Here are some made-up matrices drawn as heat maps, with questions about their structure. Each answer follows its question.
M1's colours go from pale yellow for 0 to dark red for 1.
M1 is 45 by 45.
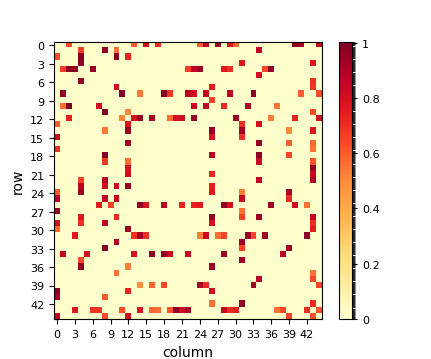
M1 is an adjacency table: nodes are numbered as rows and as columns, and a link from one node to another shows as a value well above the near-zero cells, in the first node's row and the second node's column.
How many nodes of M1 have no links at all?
0
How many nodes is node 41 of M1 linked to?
2
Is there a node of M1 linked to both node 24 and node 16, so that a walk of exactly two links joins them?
yes
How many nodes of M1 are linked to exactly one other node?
2
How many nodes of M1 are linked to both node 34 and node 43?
5
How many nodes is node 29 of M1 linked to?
5
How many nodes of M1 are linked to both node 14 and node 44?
4
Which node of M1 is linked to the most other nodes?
node 43
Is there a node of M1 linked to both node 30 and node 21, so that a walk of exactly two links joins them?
yes
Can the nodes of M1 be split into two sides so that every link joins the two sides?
yes
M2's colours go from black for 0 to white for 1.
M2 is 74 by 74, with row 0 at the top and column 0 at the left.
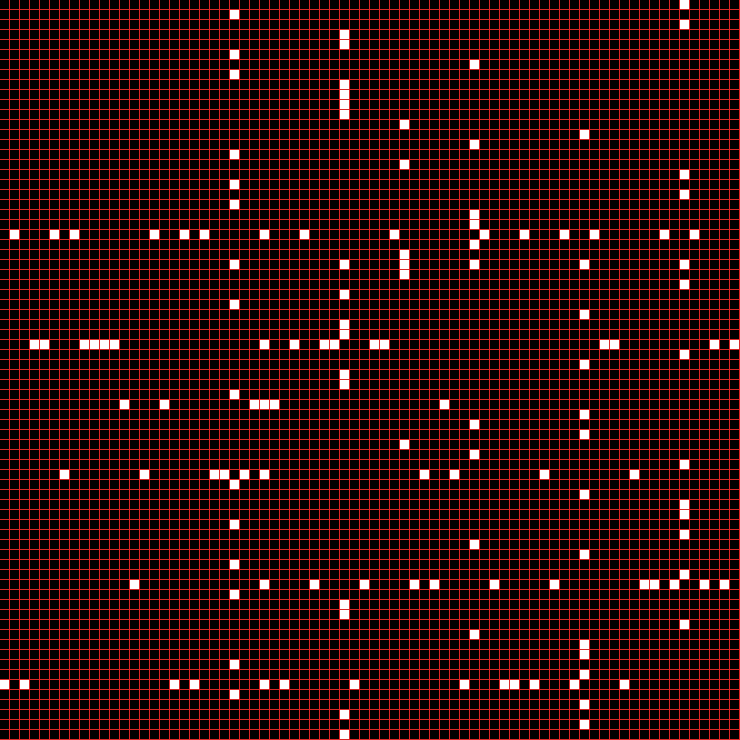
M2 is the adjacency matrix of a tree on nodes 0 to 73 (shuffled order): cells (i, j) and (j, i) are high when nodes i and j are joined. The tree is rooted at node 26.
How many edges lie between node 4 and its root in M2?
2
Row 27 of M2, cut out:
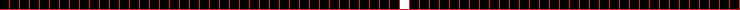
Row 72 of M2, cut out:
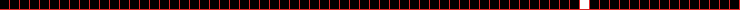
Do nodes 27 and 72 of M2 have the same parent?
no
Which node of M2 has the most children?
34
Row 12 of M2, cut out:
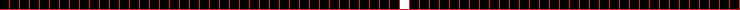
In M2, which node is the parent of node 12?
40
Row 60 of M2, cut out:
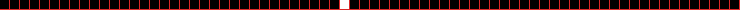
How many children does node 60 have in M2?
0
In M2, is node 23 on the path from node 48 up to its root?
yes
